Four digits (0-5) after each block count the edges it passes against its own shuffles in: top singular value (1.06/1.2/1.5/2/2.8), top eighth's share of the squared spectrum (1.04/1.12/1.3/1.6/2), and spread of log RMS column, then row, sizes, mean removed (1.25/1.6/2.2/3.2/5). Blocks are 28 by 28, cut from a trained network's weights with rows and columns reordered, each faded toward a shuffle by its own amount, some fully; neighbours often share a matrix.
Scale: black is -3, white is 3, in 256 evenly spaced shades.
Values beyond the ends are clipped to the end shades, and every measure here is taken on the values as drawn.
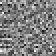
3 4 1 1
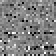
3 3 0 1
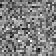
0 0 1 1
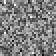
0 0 0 0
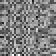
4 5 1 1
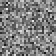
1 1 0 0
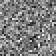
2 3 0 0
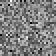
1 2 0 1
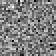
0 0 0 0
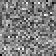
1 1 0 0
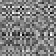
4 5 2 3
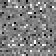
2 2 0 1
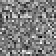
3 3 0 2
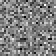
2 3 0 1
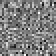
3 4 0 1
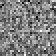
1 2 0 0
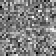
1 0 0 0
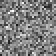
0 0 0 0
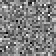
1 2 0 0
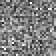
0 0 0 0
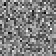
1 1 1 0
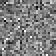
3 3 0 0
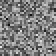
0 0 0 0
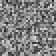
0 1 0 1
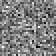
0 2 0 0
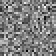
3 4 0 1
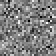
3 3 0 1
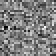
3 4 1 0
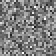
1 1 0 0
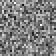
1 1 0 0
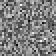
0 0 0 0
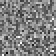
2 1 0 0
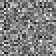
3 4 1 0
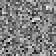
0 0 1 0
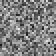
1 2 0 0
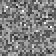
0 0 0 0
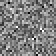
1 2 0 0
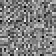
2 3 1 1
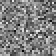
1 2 0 0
